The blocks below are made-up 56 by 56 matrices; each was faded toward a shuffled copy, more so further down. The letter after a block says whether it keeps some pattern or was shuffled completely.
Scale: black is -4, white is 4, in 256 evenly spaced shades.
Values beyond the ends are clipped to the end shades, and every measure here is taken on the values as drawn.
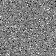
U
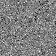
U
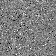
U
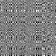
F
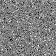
U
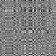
F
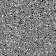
U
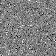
U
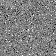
U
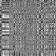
F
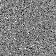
U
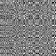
F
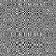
F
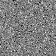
U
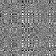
F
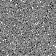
U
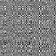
F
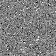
U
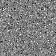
U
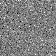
U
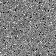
U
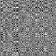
F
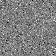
U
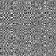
F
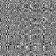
F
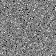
U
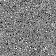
U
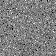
U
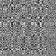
F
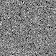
U
